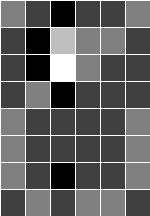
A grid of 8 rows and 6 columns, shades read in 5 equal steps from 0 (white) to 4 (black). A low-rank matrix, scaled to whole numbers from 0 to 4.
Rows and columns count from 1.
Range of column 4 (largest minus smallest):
1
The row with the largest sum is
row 4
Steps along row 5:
up same same same down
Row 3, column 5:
3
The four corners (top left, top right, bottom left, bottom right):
2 2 3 3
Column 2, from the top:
3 4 4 2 3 3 3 2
